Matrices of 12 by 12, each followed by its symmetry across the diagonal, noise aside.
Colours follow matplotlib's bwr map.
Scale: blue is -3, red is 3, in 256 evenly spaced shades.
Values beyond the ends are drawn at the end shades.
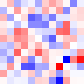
antisymmetric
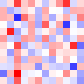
neither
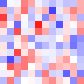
neither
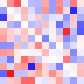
antisymmetric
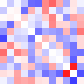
symmetric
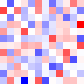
antisymmetric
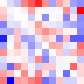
antisymmetric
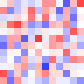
neither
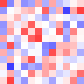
symmetric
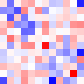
symmetric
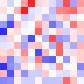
antisymmetric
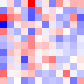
neither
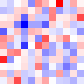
symmetric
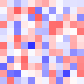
neither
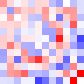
symmetric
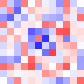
symmetric
